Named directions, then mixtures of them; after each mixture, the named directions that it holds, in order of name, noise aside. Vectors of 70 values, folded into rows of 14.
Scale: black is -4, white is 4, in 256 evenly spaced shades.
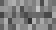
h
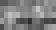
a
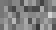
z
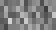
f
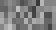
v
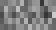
f, h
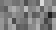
v, z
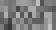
v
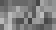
a, v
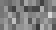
z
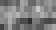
a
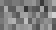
f, z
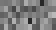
h, z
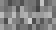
h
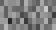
f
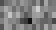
a, h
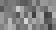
f, v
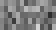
z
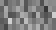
f
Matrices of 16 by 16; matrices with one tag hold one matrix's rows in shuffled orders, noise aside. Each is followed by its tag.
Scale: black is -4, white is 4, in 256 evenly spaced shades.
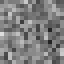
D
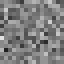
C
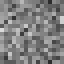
D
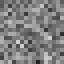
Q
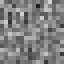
Q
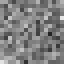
D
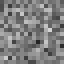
Q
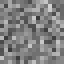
C
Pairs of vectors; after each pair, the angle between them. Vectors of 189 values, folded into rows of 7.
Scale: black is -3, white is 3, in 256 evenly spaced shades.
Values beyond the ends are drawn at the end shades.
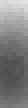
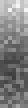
nearly parallel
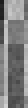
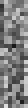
partly aligned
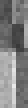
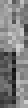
nearly opposite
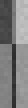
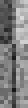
nearly parallel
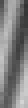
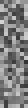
orthogonal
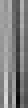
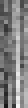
nearly opposite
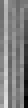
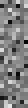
orthogonal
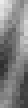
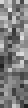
partly aligned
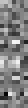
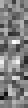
nearly parallel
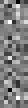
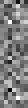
nearly parallel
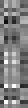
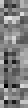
nearly opposite
